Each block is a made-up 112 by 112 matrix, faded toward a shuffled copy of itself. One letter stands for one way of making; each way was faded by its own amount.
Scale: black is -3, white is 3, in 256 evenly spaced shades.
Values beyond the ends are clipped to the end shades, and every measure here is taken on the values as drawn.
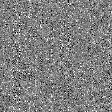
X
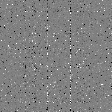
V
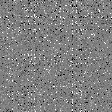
V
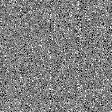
X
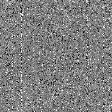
X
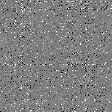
V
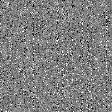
X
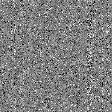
X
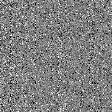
X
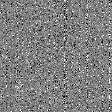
X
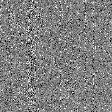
X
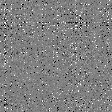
V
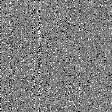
X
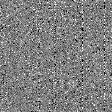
X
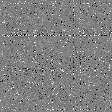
V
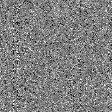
X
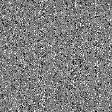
X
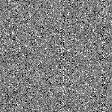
X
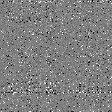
V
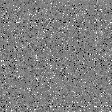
V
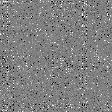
V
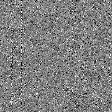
X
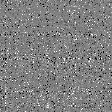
V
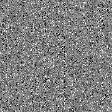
X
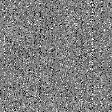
X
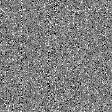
X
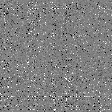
V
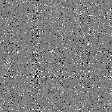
V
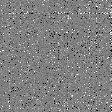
V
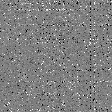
V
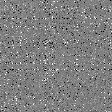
V
